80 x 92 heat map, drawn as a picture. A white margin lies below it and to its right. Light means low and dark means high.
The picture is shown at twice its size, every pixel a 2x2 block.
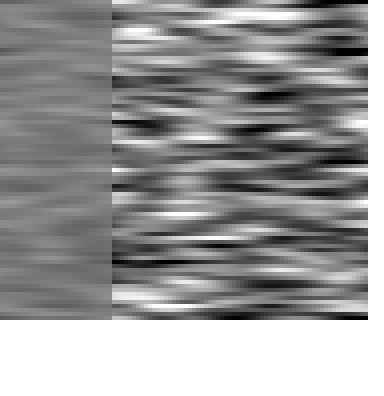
Mirror symmetry: none. Grain: streaks across. Seam: vertical, 30% of the way across, the left part calmer.
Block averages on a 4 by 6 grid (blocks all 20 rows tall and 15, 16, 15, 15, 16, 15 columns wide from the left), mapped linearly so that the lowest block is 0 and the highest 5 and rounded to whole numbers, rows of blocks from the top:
220104
223253
222133
332342
